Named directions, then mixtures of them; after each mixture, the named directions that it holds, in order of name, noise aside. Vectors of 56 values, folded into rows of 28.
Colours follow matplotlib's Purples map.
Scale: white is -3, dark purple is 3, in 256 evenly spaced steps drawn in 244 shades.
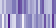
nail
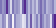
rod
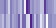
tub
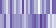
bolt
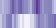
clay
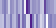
tub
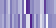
tub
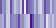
bolt, tub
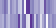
tub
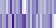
rod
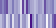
rod, tub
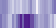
clay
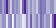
rod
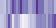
clay, nail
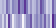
nail, rod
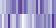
clay, nail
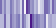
bolt, tub
